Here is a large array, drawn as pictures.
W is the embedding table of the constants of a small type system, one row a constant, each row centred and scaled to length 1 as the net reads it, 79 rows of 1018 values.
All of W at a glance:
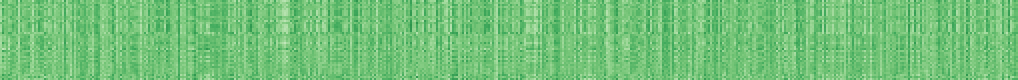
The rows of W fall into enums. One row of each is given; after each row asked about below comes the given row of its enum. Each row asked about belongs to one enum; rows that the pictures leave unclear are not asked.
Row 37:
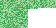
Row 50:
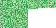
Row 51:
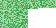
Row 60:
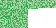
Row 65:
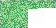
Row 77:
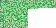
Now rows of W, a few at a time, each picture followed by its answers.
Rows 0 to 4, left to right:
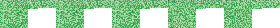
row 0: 51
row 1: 51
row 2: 51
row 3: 77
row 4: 60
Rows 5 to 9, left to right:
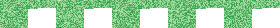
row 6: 65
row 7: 37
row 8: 51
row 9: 60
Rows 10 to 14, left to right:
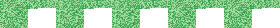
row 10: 37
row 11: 51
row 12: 51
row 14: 37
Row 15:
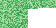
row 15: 51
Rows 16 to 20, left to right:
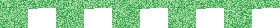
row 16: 65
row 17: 60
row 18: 37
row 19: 65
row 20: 51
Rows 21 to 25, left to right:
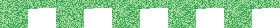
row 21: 51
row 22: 77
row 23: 37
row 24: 37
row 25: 37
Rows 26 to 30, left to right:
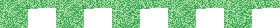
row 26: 37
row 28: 51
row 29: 37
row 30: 51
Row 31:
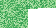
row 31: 37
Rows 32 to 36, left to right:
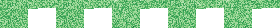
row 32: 60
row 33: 60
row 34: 65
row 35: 50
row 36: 65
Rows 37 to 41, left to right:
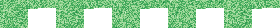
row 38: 51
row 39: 65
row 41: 51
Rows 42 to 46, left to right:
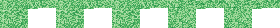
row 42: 51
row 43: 51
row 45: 65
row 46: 65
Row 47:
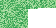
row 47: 37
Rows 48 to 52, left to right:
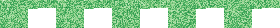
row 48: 65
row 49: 65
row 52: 37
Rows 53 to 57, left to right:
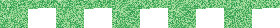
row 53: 65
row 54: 65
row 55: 37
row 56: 37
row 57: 60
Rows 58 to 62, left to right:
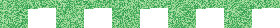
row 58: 51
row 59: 65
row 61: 37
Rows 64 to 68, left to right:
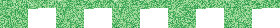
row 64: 50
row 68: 65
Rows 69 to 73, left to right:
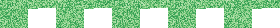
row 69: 60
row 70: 65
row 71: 50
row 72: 60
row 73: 65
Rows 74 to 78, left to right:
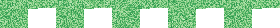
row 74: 60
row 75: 50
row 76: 37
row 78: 60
